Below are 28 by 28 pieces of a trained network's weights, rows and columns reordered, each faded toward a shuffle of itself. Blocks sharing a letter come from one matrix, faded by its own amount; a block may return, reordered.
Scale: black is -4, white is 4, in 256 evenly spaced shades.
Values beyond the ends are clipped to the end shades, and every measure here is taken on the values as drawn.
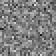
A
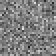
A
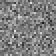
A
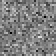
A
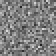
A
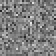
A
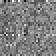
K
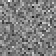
A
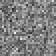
A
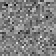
A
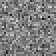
A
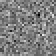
A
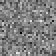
A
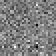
K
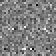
K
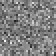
A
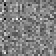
K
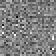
K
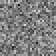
A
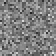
A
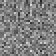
K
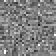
K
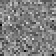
A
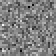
A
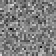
A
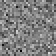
A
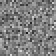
A
